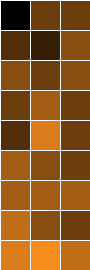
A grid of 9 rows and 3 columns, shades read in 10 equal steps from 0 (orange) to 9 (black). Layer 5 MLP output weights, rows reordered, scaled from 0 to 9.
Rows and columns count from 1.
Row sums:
19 17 13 13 12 12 9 11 3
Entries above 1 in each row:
3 3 3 3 2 3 3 3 1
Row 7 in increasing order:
3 3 3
